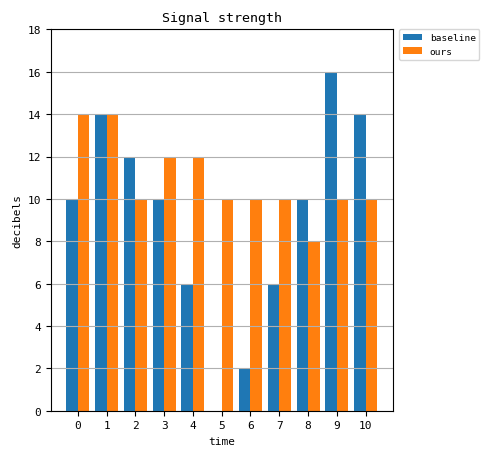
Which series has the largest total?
ours
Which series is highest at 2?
baseline
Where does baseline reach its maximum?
9
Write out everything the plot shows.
Title: Signal strength
x-axis: time, ticks 0 1 2 3 4 5 6 7 8 9 10
y-axis: decibels, ticks 0 2 4 6 8 10 12 14 16 18
Legend: baseline, ours
Values:
baseline: 10 14 12 10 6 0 2 6 10 16 14
ours: 14 14 10 12 12 10 10 10 8 10 10
